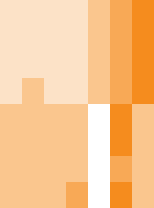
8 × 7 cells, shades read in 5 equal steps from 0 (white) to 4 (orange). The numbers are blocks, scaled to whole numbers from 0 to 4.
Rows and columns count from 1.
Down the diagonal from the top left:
1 1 1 1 0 4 2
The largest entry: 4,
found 7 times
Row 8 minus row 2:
1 1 1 2 -2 1 -2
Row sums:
13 13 13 14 14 14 13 15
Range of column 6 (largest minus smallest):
1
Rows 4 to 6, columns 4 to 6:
1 2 3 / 2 0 4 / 2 0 4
